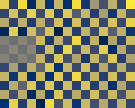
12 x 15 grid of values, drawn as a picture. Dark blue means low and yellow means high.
There is no overall slope. On average the colour sits 50% of the way up the scale. A checkerboard runs through the table. The middle left is the smoothest part. An odd patch, calmer than its surroundings, sits in the middle left.
